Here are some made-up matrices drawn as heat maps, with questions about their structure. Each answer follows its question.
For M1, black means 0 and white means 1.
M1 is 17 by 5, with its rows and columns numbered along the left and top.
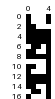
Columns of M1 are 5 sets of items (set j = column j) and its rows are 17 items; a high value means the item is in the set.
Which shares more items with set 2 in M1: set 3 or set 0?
set 3
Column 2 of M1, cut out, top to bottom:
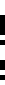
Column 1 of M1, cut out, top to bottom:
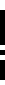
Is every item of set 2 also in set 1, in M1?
no
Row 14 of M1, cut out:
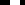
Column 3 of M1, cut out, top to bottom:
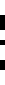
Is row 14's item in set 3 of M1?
yes
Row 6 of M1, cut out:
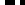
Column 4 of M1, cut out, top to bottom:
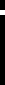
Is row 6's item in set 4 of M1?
no
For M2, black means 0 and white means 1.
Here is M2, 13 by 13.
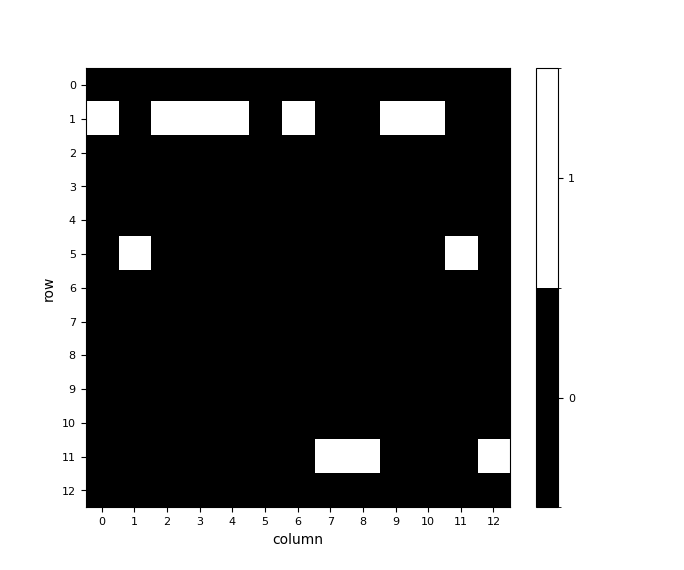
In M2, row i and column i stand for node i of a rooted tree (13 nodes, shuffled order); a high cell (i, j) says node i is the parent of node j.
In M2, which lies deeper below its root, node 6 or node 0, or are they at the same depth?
the same depth
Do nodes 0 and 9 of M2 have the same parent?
yes
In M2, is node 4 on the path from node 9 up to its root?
no
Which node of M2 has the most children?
1
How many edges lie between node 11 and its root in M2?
1
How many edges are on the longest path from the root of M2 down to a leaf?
2
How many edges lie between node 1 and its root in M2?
1
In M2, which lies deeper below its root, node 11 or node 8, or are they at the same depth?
node 8
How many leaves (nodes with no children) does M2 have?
10
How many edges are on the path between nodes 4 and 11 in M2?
3
